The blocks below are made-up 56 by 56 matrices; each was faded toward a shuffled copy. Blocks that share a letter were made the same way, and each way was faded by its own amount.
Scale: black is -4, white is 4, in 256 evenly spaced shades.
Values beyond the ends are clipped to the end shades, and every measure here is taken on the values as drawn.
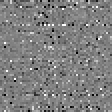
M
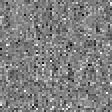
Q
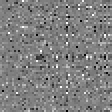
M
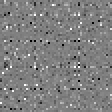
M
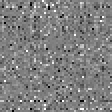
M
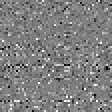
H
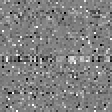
H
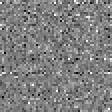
Q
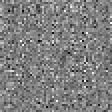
Q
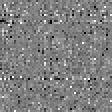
M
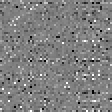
M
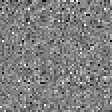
Q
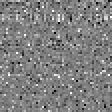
H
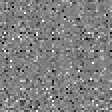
M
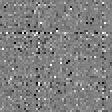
M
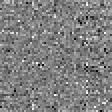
Q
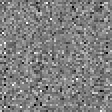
Q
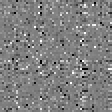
M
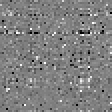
M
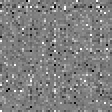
M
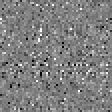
H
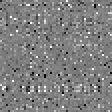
H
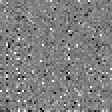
M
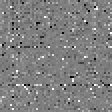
M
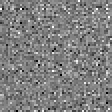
Q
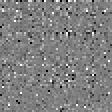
M
